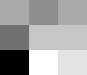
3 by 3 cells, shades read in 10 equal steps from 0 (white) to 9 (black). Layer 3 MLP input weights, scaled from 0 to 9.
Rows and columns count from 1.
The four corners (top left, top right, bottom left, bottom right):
3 3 9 1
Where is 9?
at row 3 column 1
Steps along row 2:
down same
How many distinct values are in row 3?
3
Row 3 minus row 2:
4 -2 -1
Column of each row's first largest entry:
2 1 1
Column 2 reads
4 2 0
